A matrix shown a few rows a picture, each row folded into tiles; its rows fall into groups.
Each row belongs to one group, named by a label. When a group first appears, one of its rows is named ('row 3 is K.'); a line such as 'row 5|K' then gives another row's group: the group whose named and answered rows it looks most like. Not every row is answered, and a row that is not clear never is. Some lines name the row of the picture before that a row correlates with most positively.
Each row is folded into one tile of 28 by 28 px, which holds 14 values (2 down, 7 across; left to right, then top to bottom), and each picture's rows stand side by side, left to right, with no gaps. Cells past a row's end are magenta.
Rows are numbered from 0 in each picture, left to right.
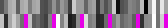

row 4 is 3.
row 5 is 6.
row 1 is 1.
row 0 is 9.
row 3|1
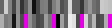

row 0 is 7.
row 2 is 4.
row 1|3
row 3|1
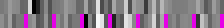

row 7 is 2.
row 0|7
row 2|7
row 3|4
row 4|4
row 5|6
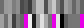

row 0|7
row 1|9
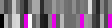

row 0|4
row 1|1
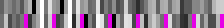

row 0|2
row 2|6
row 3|4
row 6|1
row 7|1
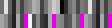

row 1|1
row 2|3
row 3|7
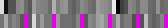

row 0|3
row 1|2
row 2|1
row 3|4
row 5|2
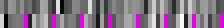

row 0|9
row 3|7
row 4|4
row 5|6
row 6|6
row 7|7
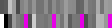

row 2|7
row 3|4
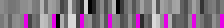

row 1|4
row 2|4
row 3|3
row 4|3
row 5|4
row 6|1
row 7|3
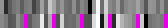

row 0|3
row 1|6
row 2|2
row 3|6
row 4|2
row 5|9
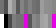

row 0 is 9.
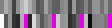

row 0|1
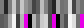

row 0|6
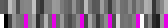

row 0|9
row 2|2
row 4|2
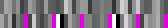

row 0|7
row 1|2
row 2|9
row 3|3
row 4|9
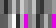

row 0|6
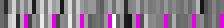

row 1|6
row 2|6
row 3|1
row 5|2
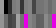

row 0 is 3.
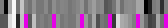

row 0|6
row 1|2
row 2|1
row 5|3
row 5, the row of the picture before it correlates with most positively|0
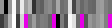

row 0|6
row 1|3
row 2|4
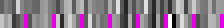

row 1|4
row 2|9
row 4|7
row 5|7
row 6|9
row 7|4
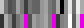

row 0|2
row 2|6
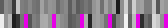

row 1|4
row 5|4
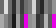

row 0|7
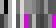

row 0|6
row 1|2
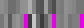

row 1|2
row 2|7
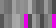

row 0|4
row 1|2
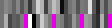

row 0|2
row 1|9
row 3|7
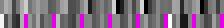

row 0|1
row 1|7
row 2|1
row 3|3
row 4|3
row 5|3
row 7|3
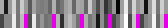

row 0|6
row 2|9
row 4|6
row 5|6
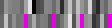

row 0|2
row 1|3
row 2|6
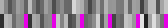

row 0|2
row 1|2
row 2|1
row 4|4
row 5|9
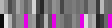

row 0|2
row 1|7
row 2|3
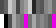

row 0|9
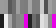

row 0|2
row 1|4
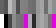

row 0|9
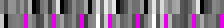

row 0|9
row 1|3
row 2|3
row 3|6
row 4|3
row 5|6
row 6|1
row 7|3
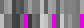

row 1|4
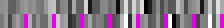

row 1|1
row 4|6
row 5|3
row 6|9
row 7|6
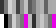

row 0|9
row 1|9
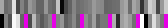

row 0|4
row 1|2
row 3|7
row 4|9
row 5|9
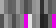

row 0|2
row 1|1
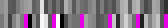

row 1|4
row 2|9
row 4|9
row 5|4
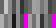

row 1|7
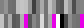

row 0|1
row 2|9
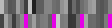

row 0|2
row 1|3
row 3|1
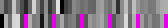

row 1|7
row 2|3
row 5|1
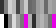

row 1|9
